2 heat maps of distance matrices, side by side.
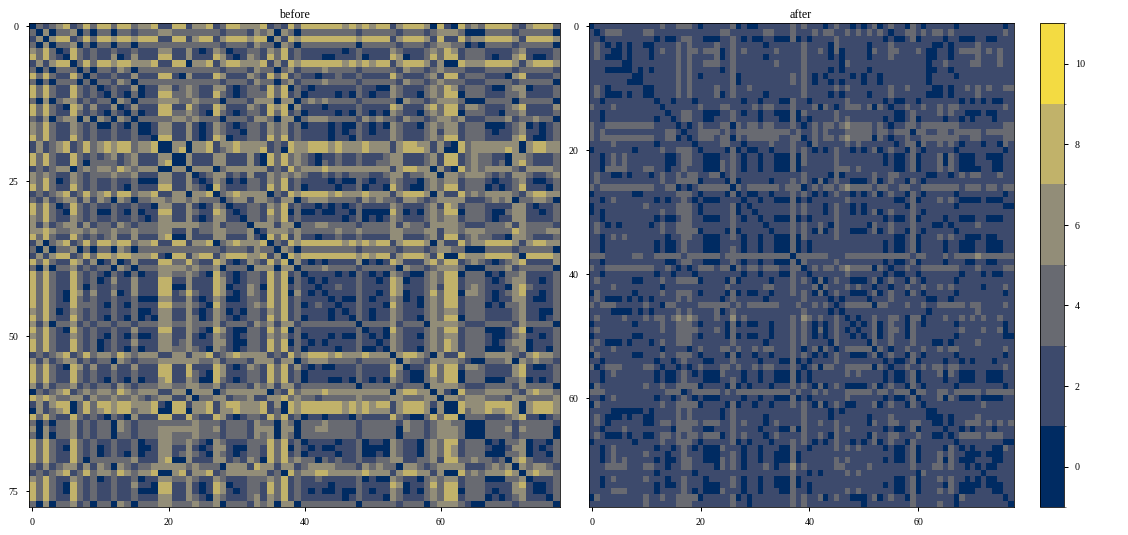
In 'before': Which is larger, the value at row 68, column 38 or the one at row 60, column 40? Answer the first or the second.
the second
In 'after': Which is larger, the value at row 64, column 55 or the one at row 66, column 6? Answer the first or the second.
the first
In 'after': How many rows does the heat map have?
78
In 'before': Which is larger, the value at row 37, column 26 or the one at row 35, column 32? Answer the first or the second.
the first
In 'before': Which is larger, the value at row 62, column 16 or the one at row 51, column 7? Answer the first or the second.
the first
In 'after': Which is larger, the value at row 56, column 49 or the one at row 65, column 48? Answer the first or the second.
the first
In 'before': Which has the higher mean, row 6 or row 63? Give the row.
6
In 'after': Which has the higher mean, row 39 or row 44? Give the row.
39
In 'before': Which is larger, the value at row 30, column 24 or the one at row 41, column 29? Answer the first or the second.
the first
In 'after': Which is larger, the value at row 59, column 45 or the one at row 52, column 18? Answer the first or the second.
the first
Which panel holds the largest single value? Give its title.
before
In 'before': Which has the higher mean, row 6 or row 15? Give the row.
6
